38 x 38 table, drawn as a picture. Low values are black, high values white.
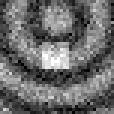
Ninth with the highest average: centre. Odd patch: higher, in the centre. Rings: centred on the top middle. Average level on the scale: 40%. Slope: none.
